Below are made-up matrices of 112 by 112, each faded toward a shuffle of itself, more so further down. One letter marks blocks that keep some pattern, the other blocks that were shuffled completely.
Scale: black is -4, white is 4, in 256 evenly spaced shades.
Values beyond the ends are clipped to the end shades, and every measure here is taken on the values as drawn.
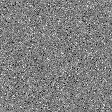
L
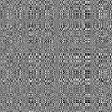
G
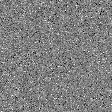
L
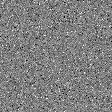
L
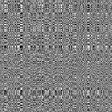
G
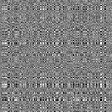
G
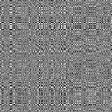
G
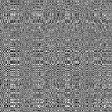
G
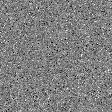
L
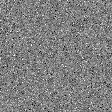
L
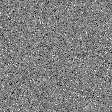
L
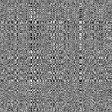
G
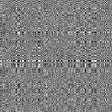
G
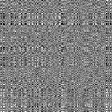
G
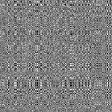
G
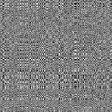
G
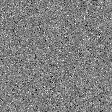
L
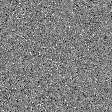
L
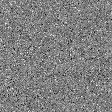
L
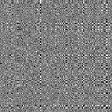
G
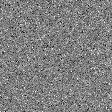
L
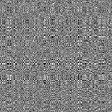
G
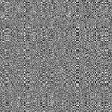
G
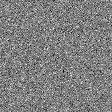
L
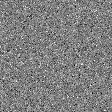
L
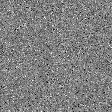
L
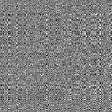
G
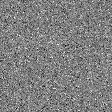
L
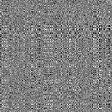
G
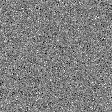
L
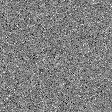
L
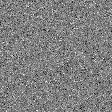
L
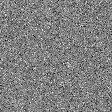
L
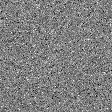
L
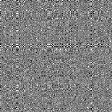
G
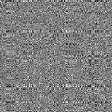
G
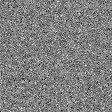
L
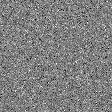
L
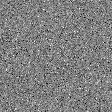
L
